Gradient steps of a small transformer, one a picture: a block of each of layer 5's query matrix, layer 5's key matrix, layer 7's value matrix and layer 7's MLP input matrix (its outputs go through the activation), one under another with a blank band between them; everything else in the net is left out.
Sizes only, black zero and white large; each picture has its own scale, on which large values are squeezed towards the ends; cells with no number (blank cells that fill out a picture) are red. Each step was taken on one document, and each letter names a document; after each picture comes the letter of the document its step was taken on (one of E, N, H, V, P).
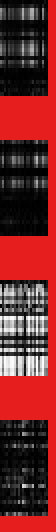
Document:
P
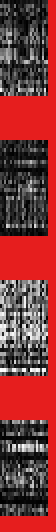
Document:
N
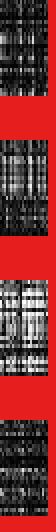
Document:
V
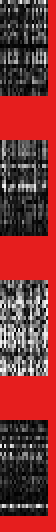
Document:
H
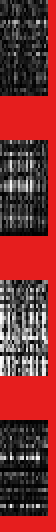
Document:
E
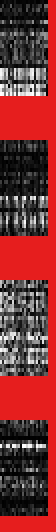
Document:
N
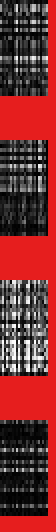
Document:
H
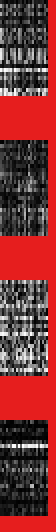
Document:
N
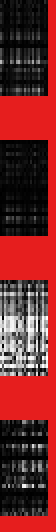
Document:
P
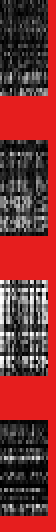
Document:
E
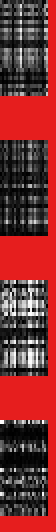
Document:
V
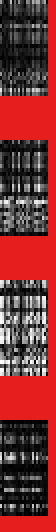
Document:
E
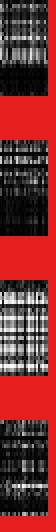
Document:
P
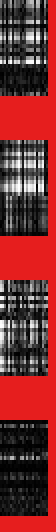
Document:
E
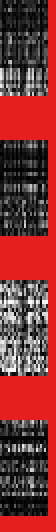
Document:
N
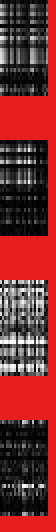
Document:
P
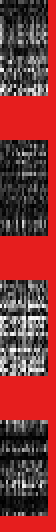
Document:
P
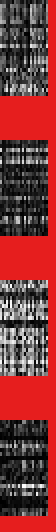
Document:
P
